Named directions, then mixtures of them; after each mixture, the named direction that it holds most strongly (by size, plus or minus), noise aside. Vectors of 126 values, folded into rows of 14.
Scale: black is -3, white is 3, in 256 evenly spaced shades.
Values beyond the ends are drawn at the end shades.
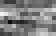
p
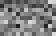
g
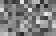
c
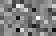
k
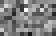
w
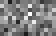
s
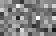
k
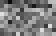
g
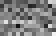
g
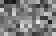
c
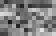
p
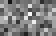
s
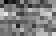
p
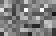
w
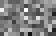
w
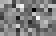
k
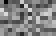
c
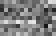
g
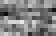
p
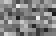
k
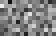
s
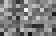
w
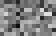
g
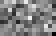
g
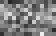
s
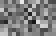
c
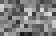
w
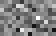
k
